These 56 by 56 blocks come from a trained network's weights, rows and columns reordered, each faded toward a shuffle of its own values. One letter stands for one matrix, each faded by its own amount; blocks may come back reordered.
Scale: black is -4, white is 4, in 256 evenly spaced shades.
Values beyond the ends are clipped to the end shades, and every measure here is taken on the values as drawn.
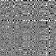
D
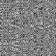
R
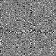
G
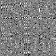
G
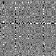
D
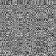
R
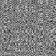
R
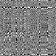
D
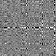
D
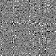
G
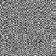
R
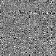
G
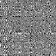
G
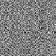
R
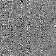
G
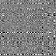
D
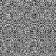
R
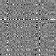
D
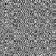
R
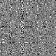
G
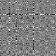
D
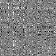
G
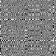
D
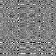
D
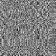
R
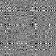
D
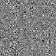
G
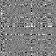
D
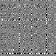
D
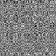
R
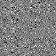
G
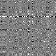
D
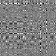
D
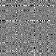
D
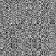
R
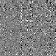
G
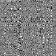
G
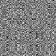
R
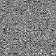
G
